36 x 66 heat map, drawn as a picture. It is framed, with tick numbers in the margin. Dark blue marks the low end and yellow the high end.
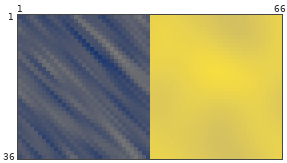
It is made of 1 by 2 panels. Panel 1,1: low, slanting down to the right. Panel 1,2: very high, smooth, faint in contrast.
